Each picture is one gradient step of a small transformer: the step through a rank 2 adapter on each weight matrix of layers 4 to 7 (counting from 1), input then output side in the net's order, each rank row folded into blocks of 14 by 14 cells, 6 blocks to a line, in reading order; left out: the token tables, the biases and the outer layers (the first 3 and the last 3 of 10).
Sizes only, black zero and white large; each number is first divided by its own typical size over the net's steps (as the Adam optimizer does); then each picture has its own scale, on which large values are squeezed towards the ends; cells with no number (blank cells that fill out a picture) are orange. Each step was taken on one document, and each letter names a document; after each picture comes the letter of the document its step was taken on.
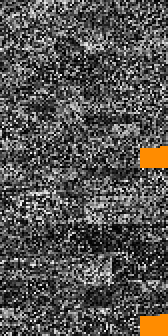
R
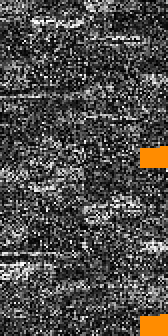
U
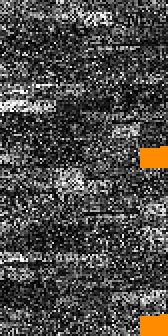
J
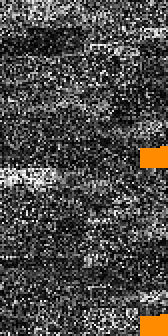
J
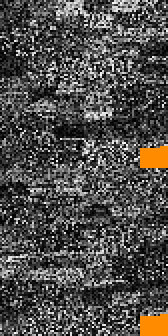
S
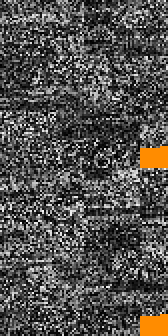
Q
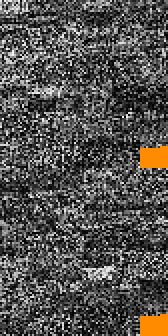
Q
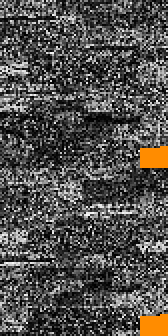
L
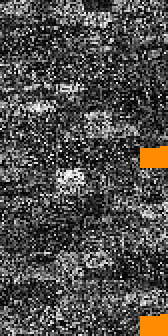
S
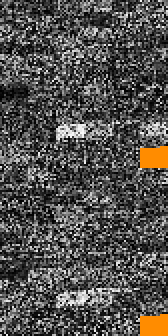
Q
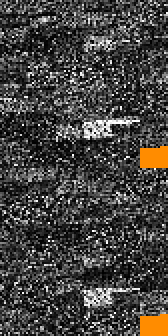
J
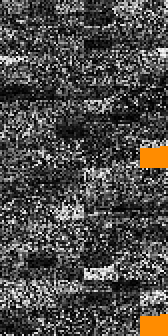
Q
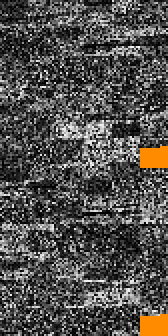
L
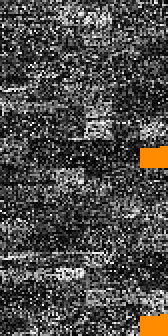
S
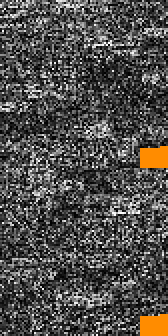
U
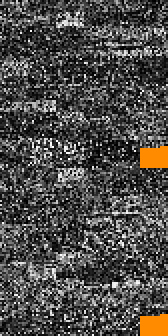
U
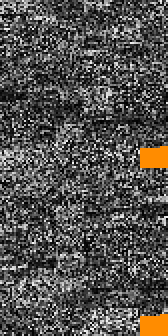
Q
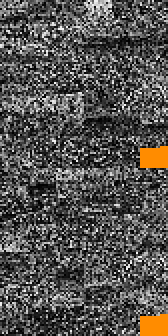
L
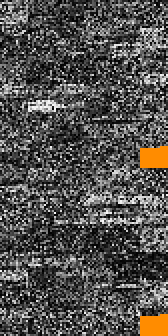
R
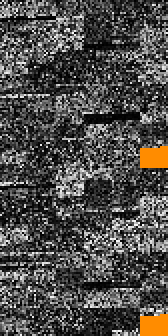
L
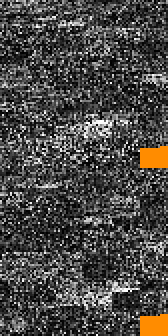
U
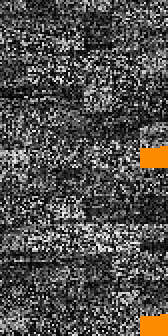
Q
